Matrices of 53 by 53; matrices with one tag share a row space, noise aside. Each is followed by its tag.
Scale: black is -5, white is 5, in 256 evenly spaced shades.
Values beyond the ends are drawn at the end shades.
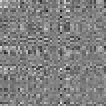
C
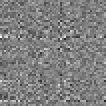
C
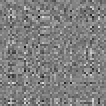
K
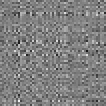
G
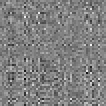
K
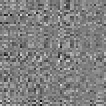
C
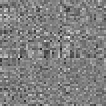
C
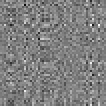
K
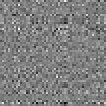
G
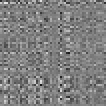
C
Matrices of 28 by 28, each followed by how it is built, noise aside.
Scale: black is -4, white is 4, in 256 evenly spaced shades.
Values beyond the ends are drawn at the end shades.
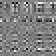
low rank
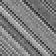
Toeplitz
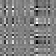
low rank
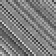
Toeplitz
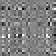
low rank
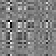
low rank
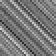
Toeplitz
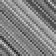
Toeplitz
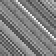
Toeplitz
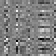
low rank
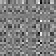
low rank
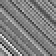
Toeplitz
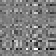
low rank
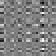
low rank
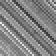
Toeplitz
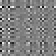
low rank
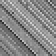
Toeplitz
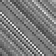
Toeplitz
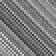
Toeplitz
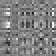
low rank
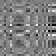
low rank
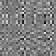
low rank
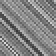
Toeplitz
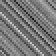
Toeplitz
